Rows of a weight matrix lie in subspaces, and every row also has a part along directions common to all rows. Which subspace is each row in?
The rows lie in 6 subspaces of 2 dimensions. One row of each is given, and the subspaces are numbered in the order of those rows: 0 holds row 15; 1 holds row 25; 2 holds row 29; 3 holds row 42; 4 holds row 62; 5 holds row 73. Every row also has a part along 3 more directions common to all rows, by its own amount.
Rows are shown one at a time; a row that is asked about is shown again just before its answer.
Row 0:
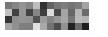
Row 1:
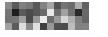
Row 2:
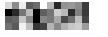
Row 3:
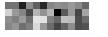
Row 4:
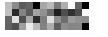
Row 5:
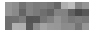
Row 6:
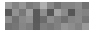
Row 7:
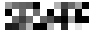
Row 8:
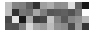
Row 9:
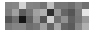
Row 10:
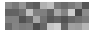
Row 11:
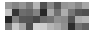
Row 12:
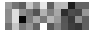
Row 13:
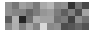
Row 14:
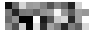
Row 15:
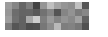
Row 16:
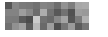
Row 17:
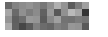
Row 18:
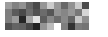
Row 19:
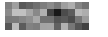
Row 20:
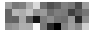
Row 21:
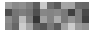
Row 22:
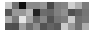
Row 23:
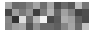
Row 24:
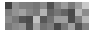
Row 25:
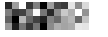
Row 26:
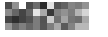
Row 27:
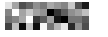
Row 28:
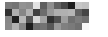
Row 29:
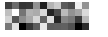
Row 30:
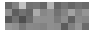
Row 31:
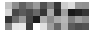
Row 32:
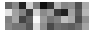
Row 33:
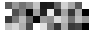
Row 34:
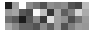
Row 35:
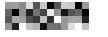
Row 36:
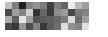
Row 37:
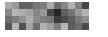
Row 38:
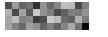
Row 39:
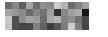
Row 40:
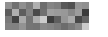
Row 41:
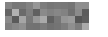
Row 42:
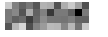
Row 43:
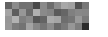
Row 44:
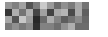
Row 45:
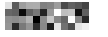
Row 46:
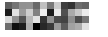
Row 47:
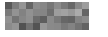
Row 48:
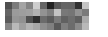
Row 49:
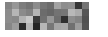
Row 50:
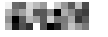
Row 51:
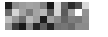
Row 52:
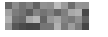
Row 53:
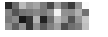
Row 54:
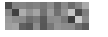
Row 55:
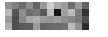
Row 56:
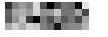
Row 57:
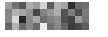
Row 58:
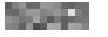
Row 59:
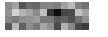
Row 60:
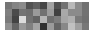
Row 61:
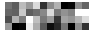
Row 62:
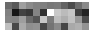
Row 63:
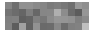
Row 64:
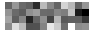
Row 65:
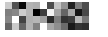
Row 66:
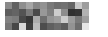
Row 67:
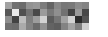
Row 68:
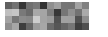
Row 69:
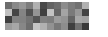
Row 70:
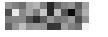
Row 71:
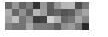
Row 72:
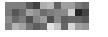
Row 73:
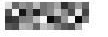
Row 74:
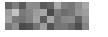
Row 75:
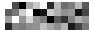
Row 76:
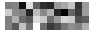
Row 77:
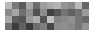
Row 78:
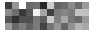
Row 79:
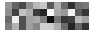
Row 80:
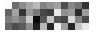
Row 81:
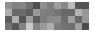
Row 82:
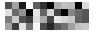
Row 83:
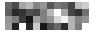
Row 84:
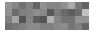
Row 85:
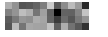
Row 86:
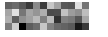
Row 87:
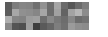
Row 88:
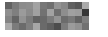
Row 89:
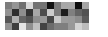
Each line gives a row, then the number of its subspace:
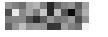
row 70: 0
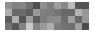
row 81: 5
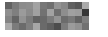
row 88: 0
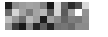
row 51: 3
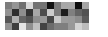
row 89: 2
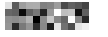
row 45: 4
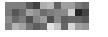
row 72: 3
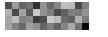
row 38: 5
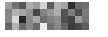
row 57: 1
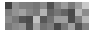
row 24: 4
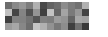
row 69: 3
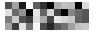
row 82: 2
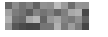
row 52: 0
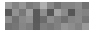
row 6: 2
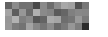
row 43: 5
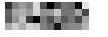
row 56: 0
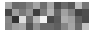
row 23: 5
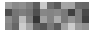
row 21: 2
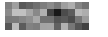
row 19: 4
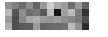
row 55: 0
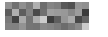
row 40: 5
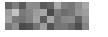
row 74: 2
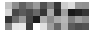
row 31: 3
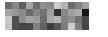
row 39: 0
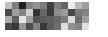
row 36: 1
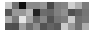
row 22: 1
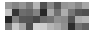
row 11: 3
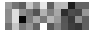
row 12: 1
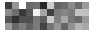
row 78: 1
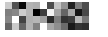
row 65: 1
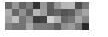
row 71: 5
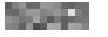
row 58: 3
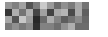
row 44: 2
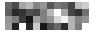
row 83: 4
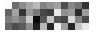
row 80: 4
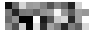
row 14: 4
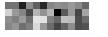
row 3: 2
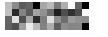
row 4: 5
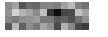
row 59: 4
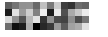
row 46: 3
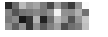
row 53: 4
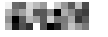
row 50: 0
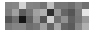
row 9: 1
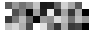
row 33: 3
